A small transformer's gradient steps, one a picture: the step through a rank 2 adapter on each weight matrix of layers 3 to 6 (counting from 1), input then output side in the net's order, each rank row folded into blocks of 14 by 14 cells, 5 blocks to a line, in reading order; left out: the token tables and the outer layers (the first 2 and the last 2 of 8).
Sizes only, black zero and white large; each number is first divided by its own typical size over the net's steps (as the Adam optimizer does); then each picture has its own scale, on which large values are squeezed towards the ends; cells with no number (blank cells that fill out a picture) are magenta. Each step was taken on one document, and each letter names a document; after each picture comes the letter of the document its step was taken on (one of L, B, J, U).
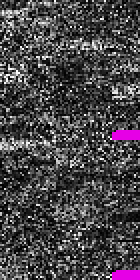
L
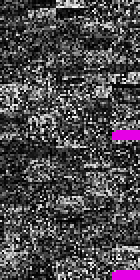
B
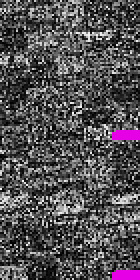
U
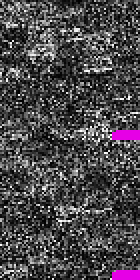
L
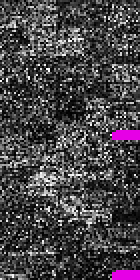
L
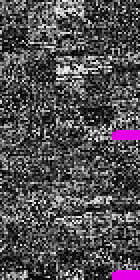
U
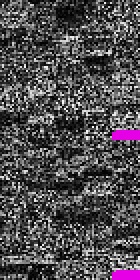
B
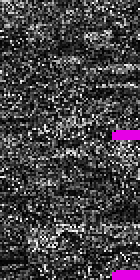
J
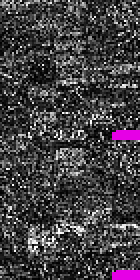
J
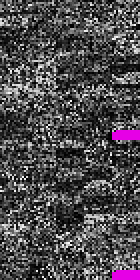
B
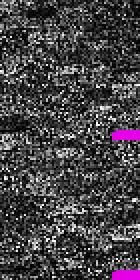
J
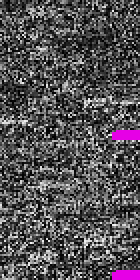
U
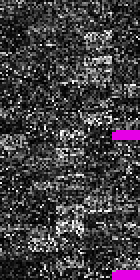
J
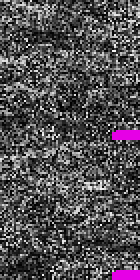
B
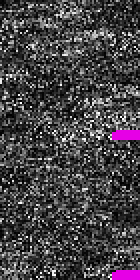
L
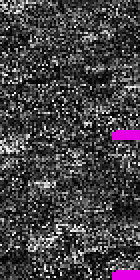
J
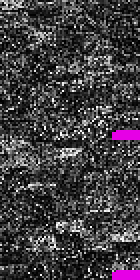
J
